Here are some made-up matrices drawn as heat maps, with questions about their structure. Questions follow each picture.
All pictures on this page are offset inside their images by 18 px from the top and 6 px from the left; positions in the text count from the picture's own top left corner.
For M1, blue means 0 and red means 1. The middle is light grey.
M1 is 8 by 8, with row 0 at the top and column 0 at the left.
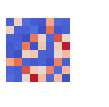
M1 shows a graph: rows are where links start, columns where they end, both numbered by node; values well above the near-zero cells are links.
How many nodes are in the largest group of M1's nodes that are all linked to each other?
5
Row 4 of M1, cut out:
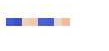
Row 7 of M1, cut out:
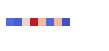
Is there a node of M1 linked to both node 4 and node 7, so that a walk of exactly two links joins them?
yes
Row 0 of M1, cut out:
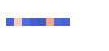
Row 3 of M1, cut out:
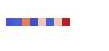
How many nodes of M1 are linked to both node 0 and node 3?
0
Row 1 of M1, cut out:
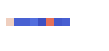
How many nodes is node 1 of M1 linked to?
2
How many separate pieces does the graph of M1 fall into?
1
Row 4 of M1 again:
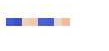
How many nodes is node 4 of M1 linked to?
4
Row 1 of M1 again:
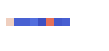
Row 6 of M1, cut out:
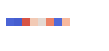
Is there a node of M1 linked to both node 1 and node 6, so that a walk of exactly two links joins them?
yes
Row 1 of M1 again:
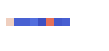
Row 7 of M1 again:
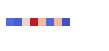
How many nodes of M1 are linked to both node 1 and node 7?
0
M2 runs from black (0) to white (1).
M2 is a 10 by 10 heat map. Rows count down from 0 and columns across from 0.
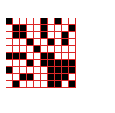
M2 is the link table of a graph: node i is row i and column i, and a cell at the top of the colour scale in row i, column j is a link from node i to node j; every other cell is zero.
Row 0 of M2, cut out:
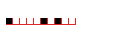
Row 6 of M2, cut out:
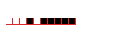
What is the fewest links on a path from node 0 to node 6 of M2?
1
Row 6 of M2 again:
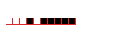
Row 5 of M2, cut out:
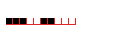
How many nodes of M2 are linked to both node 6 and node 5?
1
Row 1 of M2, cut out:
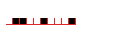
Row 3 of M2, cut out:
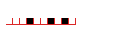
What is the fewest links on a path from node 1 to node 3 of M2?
1
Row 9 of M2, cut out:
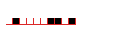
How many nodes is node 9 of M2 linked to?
6
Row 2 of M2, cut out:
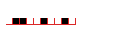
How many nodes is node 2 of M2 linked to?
6
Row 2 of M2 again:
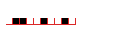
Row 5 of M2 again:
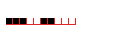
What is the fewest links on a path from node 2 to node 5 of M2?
2
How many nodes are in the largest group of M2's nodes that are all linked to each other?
5
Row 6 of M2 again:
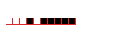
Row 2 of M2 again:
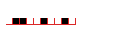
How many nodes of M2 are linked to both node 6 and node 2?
2
